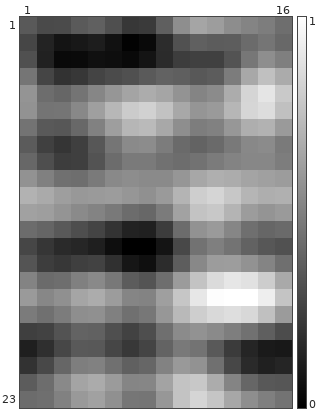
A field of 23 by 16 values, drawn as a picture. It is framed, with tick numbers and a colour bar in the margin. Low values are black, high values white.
Stripes: horizontal, repeating 4 times. Lone odd cells: none. Histogram: bell-shaped.
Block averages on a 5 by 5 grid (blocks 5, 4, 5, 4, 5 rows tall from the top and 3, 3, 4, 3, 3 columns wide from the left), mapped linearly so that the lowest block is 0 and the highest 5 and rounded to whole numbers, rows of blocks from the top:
00123 / 12323 / 21143 / 22254 / 12230
